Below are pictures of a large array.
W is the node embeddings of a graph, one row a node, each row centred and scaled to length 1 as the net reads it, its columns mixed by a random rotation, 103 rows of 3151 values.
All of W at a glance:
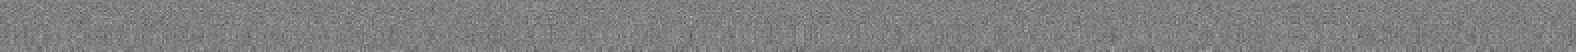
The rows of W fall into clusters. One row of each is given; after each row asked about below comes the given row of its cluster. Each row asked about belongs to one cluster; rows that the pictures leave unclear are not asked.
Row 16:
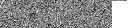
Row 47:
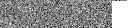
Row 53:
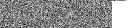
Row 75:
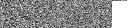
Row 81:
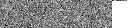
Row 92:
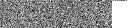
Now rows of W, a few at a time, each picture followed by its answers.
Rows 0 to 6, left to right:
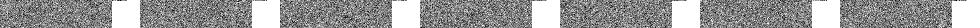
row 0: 81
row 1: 92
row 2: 16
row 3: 53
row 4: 75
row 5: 92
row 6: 47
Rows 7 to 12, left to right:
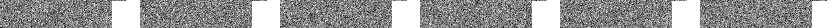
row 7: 53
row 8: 75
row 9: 16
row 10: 47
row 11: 53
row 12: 75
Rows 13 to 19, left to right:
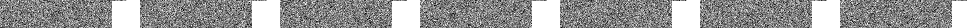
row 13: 53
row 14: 47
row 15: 75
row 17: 53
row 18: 53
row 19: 16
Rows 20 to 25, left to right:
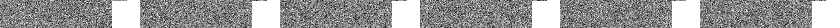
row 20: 92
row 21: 75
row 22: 75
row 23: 81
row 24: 53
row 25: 53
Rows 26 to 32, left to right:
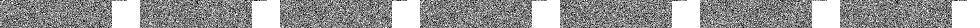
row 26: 16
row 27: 47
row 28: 81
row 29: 16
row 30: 75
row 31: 92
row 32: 47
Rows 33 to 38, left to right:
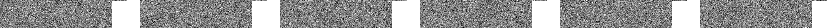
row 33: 47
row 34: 16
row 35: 47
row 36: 92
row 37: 75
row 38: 81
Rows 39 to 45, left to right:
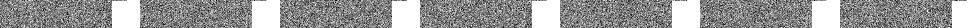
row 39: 47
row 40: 53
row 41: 16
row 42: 47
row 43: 92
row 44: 53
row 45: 47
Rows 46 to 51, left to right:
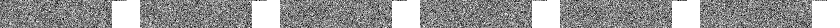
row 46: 47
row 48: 81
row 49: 92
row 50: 81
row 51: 92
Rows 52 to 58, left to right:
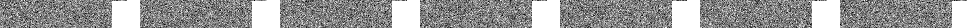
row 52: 75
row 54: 92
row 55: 81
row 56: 81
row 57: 47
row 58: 75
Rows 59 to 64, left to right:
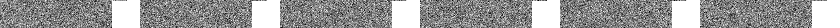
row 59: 92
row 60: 75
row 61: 53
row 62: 81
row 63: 53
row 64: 16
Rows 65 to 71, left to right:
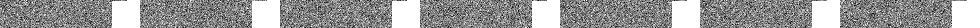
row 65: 75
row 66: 92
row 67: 81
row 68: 81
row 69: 75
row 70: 75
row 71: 16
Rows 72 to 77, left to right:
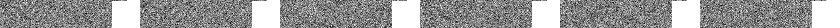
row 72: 75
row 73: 75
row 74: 47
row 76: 16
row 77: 53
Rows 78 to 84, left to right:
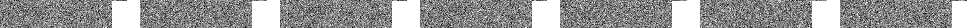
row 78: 81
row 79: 75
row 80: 81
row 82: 75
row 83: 47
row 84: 75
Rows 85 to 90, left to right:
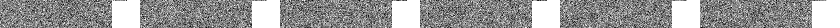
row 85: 92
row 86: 47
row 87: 81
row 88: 81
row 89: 16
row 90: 53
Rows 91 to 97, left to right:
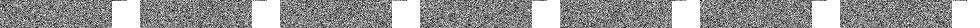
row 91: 75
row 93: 92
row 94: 16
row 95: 53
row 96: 16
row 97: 92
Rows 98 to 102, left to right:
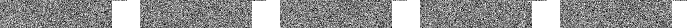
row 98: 92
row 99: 53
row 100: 92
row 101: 47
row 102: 92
